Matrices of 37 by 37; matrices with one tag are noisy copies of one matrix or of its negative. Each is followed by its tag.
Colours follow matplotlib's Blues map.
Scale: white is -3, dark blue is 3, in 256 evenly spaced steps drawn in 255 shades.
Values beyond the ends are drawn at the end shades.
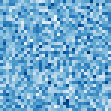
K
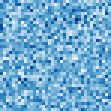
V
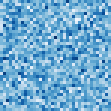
V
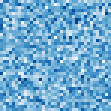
V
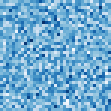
K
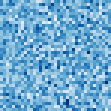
K
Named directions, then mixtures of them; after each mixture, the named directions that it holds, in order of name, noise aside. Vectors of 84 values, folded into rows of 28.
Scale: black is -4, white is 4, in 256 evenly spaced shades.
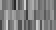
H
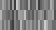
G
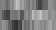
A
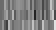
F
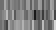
A, F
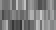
A, H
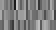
G, H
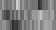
A, G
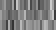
F, G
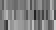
A, F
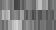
A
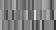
F, H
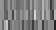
F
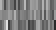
F, H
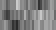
A, G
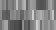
A, H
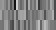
G, H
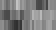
A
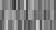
H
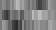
A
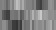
A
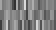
H
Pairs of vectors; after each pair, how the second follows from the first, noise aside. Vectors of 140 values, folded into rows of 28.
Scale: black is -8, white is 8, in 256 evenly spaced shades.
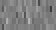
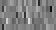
scaled up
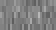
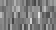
scaled up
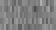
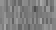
copied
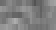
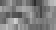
scaled up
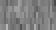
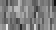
scaled up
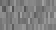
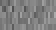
copied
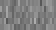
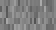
negated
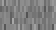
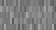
negated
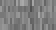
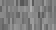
negated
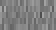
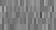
copied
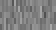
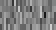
scaled up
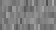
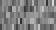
scaled up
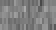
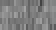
copied
